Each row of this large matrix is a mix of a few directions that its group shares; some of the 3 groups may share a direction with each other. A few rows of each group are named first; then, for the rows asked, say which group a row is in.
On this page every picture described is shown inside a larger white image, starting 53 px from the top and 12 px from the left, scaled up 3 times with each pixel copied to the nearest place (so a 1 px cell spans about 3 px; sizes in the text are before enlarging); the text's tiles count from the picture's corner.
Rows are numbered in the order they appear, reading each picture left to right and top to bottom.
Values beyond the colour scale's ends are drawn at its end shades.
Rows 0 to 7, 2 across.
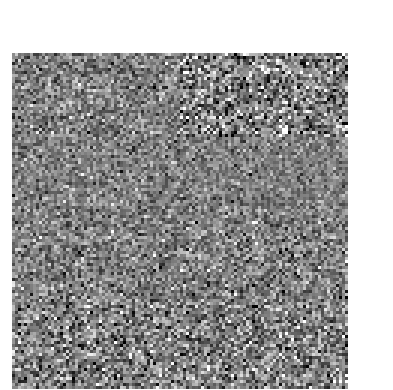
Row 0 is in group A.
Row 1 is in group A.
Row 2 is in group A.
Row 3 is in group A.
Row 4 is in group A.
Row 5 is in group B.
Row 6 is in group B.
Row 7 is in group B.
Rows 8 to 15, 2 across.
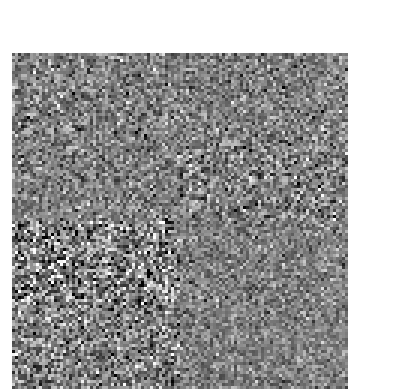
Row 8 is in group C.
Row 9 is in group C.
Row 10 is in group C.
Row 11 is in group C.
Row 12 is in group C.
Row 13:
C
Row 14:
B
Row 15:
A
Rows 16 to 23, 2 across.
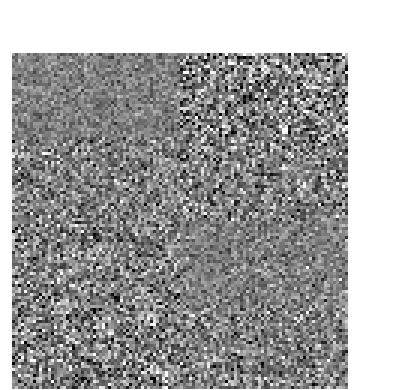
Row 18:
C
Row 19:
A
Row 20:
A
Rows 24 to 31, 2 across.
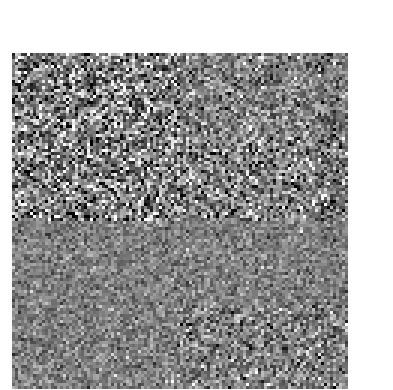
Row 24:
B
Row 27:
C
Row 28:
B
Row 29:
B
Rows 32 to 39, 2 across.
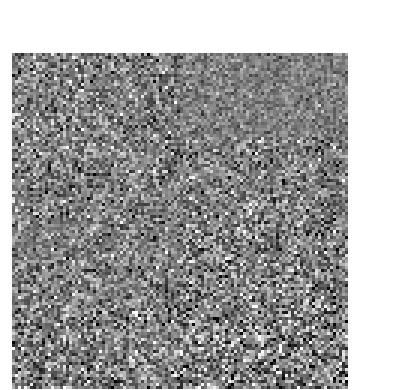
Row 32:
A
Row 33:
C
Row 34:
A
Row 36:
C
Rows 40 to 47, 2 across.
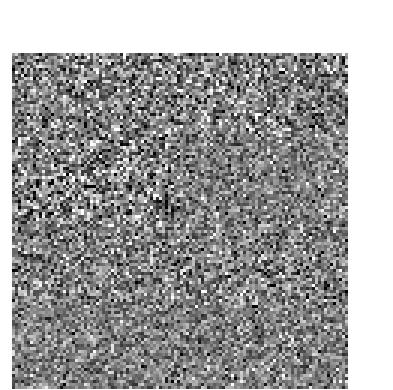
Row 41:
A
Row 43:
C
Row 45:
C
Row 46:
B
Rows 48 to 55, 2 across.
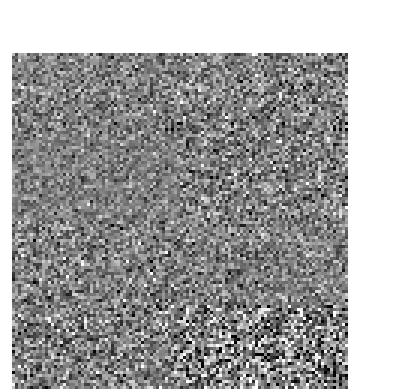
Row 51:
B
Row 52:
C
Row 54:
B
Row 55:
C
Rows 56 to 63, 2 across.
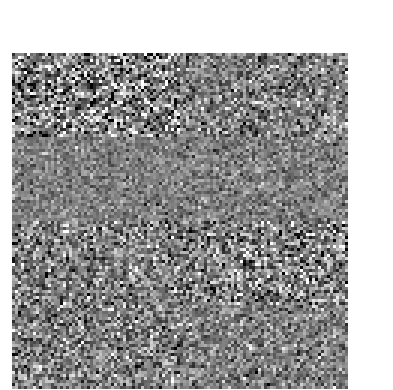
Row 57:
C
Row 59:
B
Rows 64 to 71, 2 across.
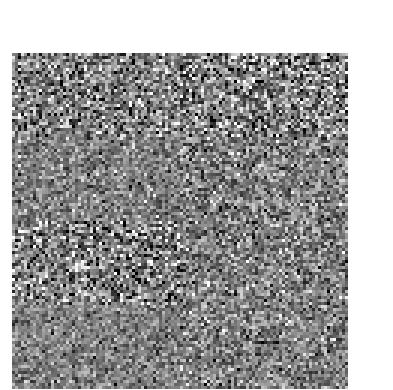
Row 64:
B
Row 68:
A
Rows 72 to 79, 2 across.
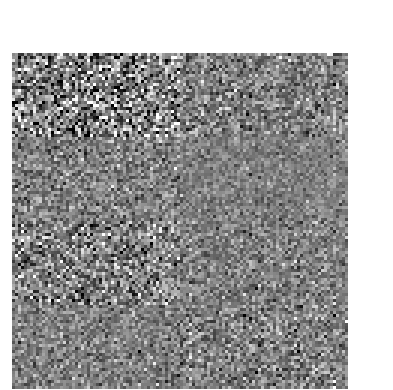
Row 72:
C
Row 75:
A
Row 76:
C
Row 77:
C
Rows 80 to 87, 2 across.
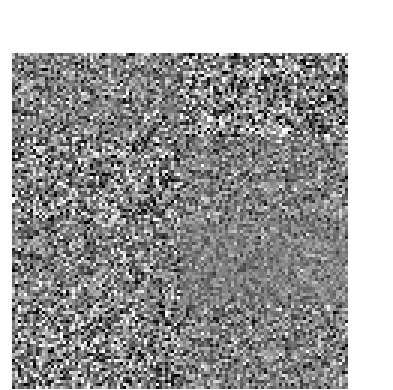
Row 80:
C
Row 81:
A
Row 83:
B
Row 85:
A
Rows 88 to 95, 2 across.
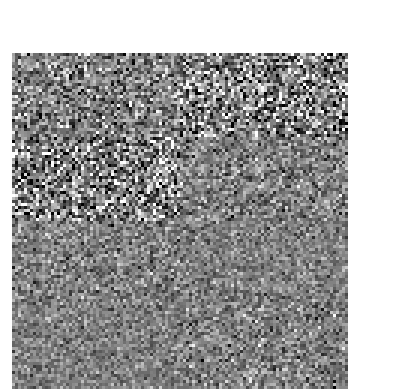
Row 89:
B
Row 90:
C
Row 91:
B
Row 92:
B
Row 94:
B
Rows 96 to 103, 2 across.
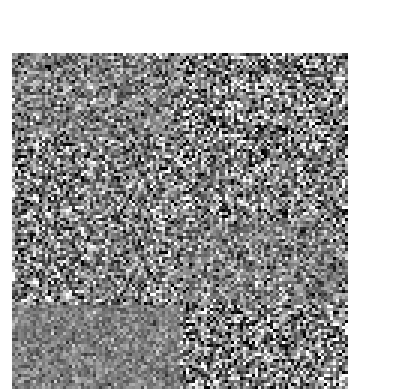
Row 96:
B
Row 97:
A
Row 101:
A
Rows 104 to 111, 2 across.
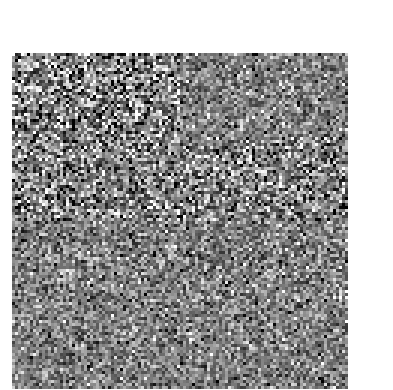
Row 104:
B
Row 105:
B
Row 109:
B
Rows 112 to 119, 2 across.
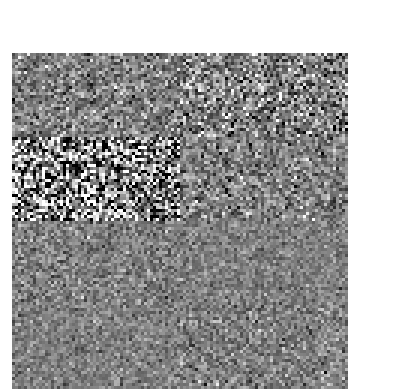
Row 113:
B
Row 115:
C
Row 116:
C
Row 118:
A
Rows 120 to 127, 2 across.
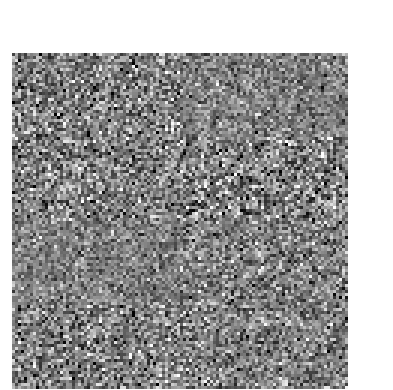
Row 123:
C
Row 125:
B
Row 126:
B
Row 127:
A
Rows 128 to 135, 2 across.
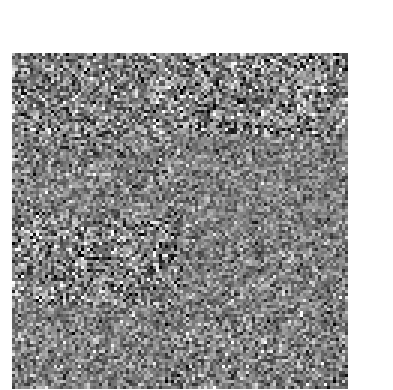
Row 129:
A
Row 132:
A
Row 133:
B
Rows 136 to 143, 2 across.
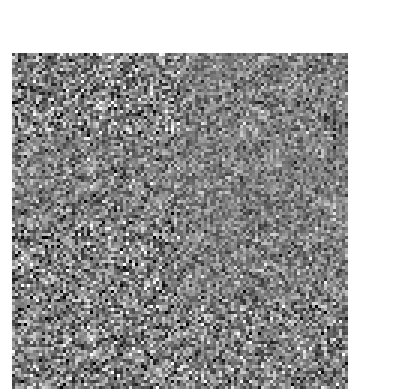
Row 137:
C
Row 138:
B
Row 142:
B
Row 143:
A
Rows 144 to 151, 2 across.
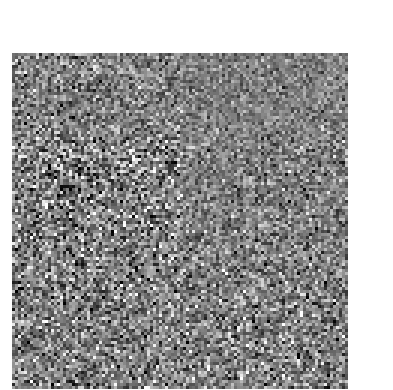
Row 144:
A
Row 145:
C
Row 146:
A
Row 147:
A
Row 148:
A
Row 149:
C
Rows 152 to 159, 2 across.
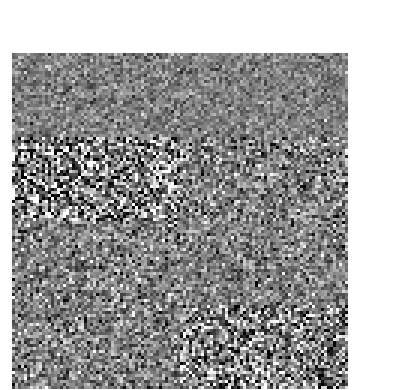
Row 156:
A
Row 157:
A
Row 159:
A
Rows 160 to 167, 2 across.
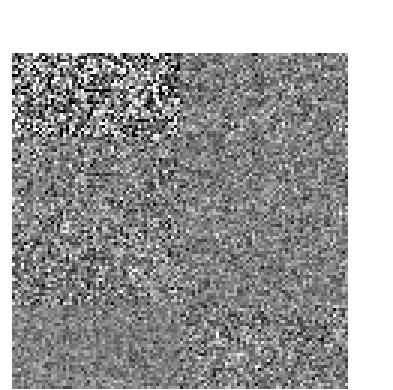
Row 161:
B
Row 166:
A
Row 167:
A
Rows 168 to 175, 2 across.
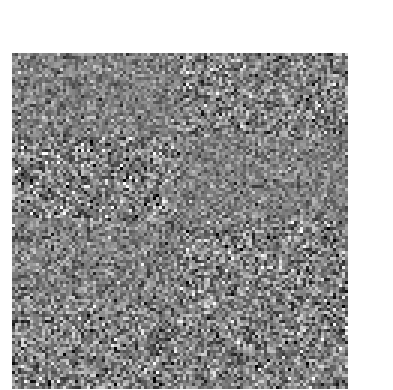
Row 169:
C
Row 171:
C
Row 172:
C
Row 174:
C
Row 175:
A
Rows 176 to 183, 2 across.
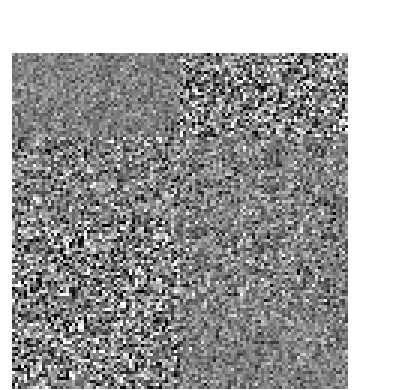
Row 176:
B
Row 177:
B
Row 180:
B
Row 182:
B
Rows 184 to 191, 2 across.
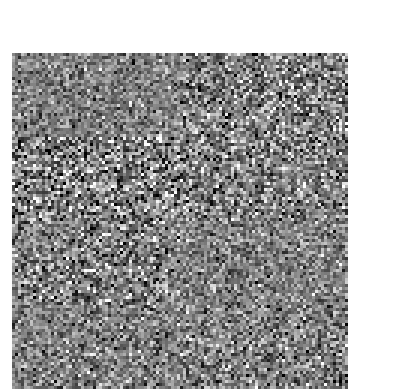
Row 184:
B
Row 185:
B
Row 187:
A
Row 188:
C
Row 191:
B
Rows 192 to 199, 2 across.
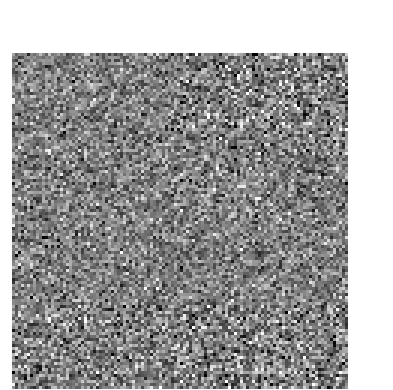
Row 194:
B
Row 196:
C
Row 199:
A
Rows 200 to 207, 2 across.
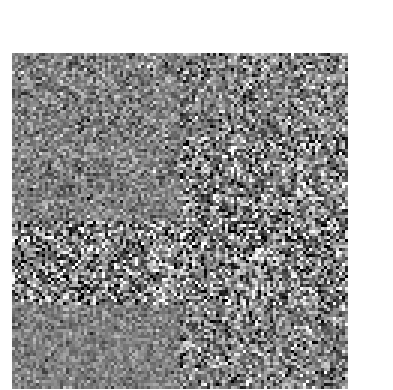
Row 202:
A
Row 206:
A
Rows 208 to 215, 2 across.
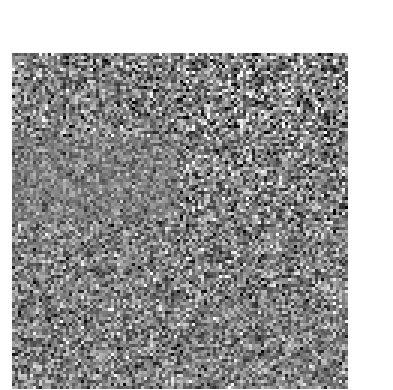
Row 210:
A
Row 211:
B
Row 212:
B
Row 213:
C
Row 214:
B
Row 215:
B
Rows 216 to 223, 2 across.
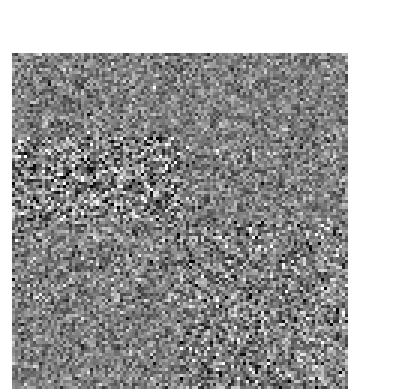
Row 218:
B
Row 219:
B
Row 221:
C
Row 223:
A
